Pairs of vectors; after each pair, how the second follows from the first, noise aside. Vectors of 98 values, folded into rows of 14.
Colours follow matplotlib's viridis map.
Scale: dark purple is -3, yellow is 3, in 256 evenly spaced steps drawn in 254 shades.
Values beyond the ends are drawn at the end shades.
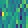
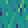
partly zeroed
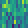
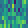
reversed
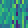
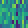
copied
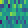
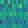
shrunk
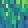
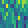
copied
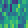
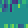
partly zeroed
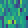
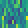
negated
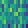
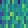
reversed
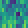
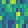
negated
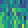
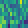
shuffled
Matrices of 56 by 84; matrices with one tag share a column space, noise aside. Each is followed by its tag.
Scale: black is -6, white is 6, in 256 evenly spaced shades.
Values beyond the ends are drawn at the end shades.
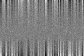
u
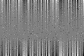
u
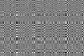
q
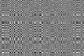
q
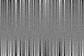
u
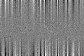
u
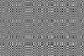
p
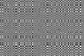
p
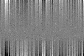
u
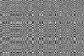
q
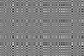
p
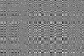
q
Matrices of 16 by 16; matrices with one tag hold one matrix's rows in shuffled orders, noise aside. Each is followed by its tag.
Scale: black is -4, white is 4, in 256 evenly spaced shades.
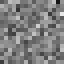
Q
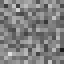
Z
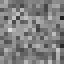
Z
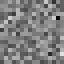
Q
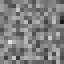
Z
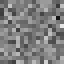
Q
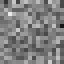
Z
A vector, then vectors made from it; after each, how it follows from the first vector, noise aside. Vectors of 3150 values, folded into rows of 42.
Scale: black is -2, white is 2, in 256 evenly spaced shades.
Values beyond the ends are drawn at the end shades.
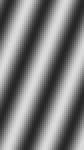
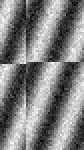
wrapped around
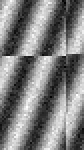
wrapped around
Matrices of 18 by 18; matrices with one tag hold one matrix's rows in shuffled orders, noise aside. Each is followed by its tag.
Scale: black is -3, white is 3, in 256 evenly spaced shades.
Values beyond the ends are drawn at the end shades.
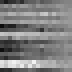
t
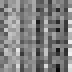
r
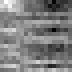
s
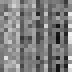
r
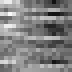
s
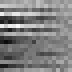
t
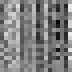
r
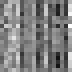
r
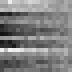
t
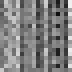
r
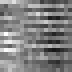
s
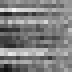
t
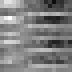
s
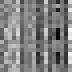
r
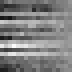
t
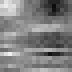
s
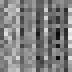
r
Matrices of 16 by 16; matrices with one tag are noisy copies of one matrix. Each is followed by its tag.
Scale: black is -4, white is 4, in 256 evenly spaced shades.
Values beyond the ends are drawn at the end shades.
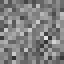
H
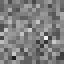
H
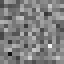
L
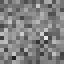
H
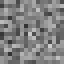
L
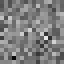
H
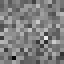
H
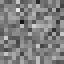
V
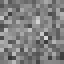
H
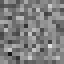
L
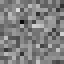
V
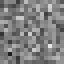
L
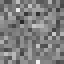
V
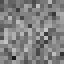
H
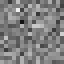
V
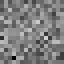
H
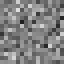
V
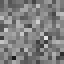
H
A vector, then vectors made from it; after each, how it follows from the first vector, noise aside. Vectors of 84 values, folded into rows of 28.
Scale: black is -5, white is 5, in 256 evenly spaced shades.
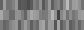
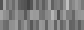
copied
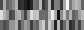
scaled up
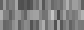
copied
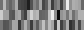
scaled up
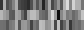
scaled up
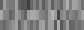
copied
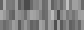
copied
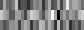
scaled up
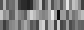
scaled up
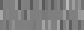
partly zeroed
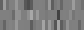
partly zeroed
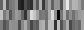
scaled up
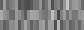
copied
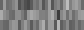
copied
